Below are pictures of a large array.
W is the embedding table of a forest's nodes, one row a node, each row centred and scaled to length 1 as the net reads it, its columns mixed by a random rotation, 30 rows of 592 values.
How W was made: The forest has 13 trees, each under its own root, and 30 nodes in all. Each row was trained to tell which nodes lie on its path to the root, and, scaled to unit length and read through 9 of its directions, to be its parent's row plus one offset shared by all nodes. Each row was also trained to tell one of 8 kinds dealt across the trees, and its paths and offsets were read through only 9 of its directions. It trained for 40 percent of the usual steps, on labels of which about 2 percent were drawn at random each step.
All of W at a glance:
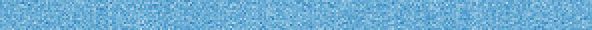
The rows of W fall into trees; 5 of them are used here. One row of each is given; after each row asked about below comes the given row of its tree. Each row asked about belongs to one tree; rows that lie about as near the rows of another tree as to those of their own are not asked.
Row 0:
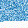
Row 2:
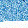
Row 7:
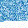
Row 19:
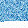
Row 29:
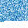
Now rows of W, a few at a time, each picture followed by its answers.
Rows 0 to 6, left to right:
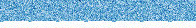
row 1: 2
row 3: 19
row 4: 7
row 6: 0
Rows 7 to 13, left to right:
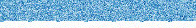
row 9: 2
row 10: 19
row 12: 0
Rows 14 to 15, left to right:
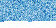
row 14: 29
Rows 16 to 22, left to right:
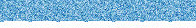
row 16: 7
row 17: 19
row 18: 19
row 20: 0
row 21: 7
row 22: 29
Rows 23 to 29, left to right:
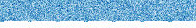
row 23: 29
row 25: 2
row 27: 0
